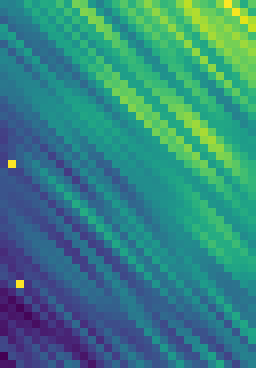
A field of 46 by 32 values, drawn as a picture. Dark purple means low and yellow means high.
The field climbs toward the top right. The grain runs diagonally down to the right. Two lone cells stand out, each far higher than its neighbours. The bottom left is the ninth with the lowest average. The top right is the ninth with the highest average.
